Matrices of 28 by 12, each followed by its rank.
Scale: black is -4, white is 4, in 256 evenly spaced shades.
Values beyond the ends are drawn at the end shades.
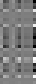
one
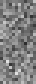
full rank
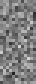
full rank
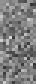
full rank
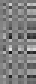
one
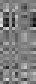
two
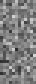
full rank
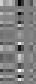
one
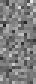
full rank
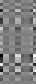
one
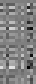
two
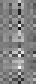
two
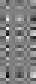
one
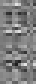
two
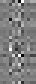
two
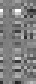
two
